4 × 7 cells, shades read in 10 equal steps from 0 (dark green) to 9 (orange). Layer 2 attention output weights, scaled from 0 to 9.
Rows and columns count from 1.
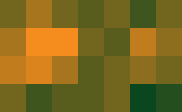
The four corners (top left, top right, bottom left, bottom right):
4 4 4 1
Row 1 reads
4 6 4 3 4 2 4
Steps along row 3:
up down down up up down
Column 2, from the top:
6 9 8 2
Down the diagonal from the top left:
4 9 6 3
